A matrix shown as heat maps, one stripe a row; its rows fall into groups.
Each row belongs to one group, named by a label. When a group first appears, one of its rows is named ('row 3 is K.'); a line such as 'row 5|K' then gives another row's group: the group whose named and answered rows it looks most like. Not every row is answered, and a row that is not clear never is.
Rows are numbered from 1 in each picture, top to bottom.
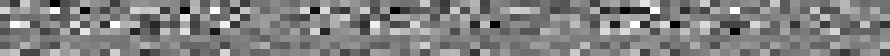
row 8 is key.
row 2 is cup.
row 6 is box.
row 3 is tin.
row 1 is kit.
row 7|kit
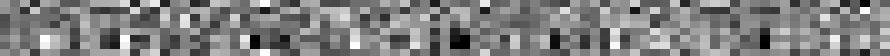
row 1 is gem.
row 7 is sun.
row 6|sun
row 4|tin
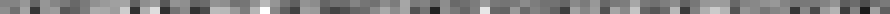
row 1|gem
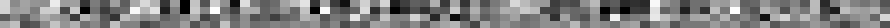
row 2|cup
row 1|cup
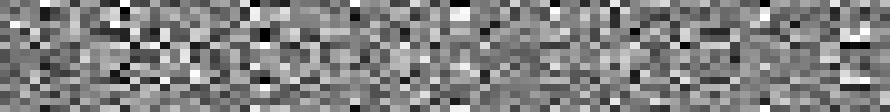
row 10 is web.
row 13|gem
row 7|gem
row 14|kit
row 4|key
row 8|tin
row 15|sun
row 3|web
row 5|box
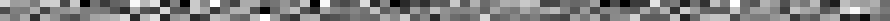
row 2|box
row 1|cup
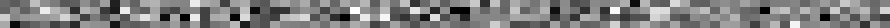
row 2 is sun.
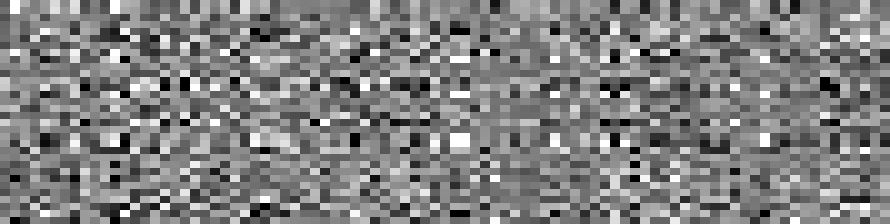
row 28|tin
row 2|key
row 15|gem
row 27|sun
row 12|cup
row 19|gem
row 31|sun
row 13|cup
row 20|web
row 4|sun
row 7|tin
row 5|sun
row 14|web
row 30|box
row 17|tin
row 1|key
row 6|box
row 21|web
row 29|gem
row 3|box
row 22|box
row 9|web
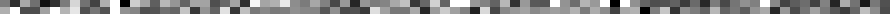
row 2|key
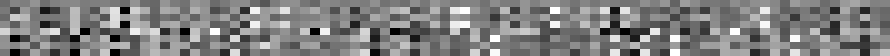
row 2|web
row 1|box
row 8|kit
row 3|key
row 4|web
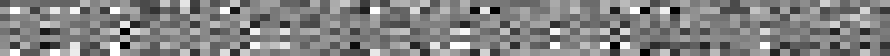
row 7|web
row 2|key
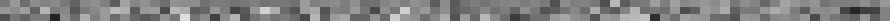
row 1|sun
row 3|tin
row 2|gem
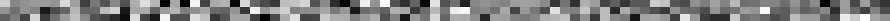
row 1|cup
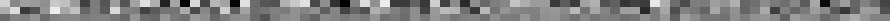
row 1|cup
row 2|key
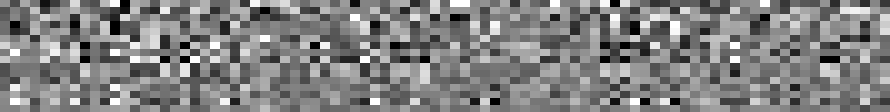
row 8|key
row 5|kit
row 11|tin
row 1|web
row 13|key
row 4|kit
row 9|cup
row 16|gem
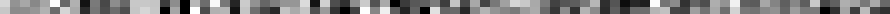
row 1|cup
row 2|cup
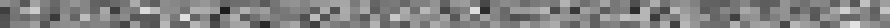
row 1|box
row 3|tin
